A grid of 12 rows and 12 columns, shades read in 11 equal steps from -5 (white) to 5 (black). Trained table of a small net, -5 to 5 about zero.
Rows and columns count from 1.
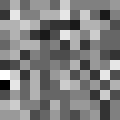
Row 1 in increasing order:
-3 -2 -1 -1 -1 0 0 0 0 1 1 1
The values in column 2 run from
-4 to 2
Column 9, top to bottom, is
0 -3 -2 0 3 0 3 -1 1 0 -1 0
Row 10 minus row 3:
4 1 4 0 -1 -2 -2 -4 2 5 -2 0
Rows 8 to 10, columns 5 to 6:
2 -1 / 2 1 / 1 1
